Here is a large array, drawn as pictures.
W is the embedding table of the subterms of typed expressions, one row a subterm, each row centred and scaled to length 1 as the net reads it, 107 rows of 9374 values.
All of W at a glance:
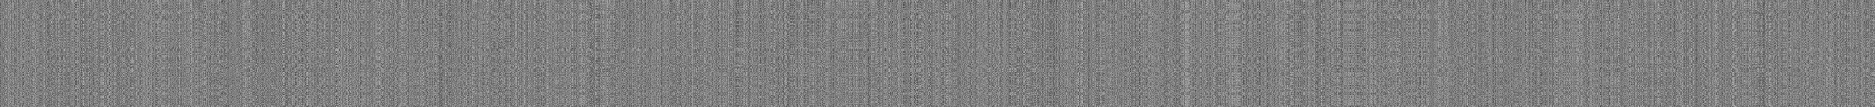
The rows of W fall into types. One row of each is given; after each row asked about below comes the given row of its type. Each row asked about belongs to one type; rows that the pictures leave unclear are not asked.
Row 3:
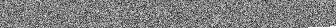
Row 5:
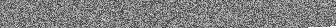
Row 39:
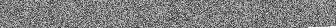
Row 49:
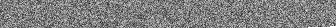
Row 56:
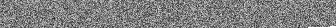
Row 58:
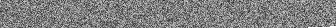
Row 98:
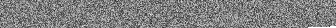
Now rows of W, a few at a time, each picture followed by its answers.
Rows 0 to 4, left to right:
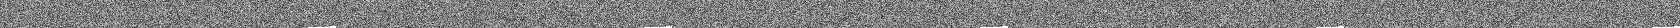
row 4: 5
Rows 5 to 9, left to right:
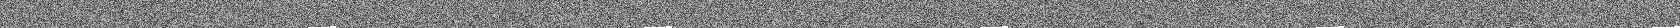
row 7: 5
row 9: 98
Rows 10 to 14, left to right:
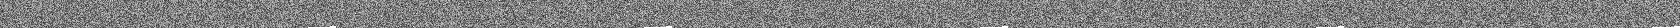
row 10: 58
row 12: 3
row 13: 56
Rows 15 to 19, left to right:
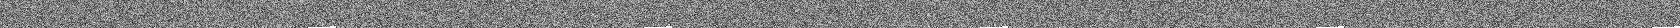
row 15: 58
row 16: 5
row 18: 5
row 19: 5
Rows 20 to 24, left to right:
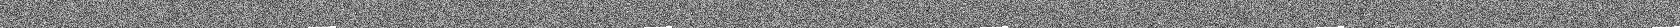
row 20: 39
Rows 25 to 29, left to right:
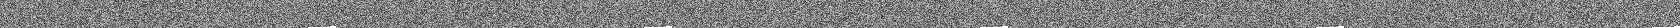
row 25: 5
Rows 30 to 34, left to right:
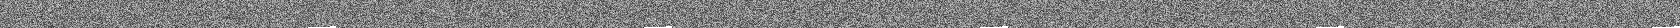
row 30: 3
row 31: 3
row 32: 5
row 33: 56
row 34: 49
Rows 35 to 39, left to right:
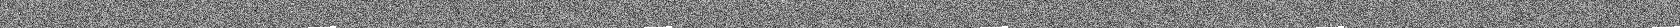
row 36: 98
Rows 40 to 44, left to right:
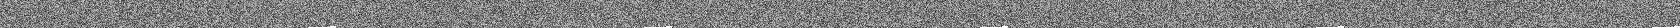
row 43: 58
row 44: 5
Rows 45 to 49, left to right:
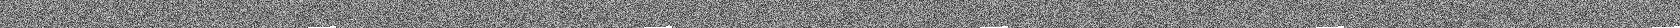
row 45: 56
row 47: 39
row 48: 39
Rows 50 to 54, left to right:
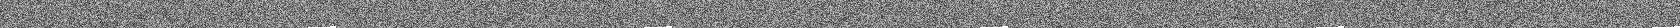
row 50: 49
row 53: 3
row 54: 5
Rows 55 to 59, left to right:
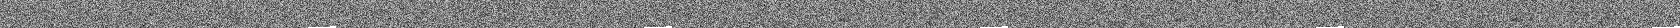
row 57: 58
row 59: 58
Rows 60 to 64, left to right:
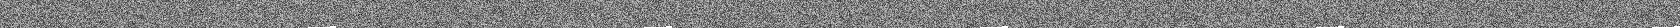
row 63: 98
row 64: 56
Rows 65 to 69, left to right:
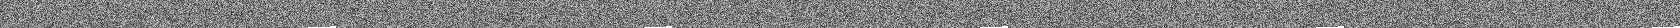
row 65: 49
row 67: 3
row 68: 58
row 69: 58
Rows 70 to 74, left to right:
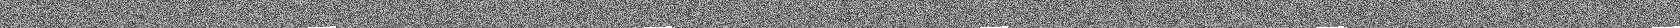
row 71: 58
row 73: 98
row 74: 39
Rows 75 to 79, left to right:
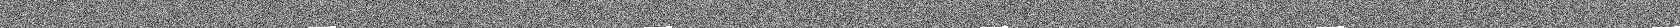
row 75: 39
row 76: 58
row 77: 56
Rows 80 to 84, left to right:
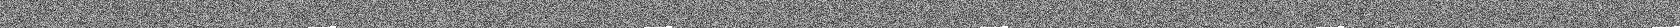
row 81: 5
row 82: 56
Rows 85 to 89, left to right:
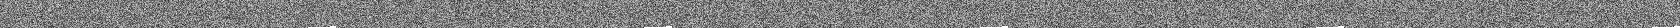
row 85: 3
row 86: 3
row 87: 39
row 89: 56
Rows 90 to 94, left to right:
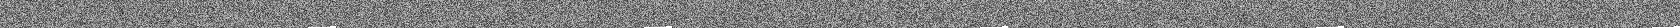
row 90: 98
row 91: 39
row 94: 58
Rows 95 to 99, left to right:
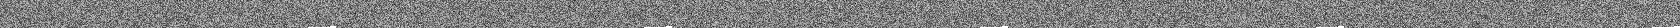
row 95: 98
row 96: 56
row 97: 56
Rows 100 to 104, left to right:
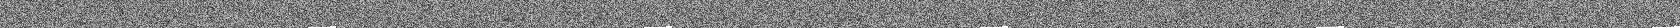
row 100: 98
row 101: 58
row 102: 98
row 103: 39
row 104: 49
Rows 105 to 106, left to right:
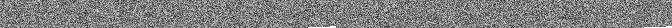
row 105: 3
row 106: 3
